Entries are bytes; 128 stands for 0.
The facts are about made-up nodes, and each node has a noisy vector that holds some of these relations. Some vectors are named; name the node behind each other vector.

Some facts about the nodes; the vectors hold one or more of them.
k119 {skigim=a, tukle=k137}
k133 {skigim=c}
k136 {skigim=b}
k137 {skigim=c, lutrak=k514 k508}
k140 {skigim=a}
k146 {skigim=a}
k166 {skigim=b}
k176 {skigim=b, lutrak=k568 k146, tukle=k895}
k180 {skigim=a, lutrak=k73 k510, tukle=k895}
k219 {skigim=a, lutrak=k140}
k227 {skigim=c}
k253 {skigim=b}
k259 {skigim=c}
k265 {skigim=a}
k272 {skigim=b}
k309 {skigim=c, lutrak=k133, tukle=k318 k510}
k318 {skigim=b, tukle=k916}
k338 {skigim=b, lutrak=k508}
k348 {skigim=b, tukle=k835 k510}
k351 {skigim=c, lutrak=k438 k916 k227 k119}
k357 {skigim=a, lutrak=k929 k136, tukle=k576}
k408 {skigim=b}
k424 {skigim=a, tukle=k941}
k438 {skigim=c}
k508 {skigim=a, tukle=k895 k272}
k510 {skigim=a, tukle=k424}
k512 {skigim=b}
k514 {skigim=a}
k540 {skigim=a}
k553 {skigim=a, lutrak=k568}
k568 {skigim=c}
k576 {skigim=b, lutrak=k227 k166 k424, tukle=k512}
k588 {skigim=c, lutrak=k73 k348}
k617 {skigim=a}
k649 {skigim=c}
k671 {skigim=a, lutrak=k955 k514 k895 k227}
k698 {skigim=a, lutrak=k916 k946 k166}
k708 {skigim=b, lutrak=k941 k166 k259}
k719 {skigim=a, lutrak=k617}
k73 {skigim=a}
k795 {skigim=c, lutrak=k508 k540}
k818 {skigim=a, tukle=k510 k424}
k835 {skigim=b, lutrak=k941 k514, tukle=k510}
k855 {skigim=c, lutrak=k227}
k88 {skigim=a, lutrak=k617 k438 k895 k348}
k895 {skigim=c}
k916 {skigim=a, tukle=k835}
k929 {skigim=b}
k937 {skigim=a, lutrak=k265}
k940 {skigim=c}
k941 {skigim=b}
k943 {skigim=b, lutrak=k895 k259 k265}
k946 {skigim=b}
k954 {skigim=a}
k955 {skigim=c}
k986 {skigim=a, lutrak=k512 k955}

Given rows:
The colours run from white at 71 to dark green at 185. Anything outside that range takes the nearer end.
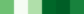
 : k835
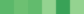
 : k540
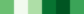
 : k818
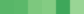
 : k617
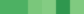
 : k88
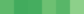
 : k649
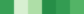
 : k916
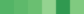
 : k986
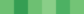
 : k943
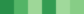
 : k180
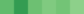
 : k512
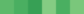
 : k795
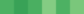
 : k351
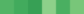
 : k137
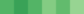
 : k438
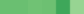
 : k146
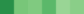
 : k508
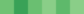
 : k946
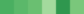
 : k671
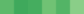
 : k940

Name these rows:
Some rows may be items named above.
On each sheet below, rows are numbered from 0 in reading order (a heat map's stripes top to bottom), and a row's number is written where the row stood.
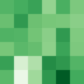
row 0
k137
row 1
k272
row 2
k88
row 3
k941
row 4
k916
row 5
k424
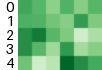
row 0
k576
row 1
k88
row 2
k895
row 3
k180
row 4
k348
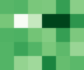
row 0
k719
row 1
k510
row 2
k88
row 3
k438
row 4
k318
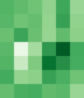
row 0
k265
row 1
k540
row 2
k166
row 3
k424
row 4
k309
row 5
k357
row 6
k568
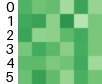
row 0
k514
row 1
k176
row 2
k119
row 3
k338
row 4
k73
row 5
k708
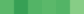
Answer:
k588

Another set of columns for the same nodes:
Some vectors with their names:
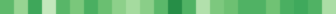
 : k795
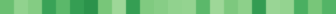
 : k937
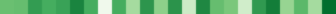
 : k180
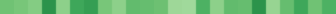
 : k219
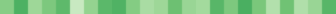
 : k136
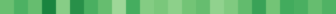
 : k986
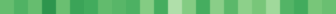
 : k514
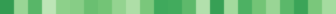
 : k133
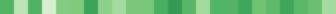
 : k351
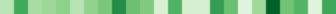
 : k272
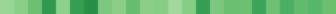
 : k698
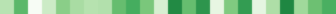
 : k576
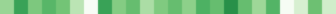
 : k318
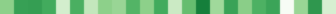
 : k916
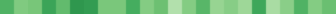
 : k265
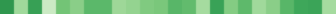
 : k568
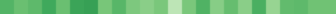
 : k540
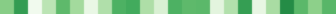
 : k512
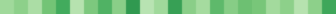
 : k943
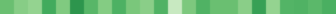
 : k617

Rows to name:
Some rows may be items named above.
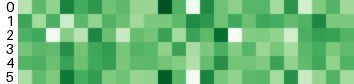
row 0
k424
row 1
k588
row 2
k357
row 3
k514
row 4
k73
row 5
k424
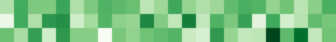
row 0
k338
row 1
k941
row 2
k895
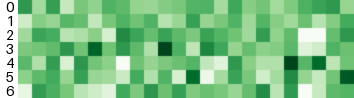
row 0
k568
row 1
k708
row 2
k348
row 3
k818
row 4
k895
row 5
k176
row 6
k835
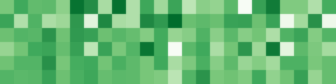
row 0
k508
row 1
k309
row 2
k514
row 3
k510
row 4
k514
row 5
k73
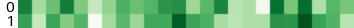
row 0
k119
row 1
k137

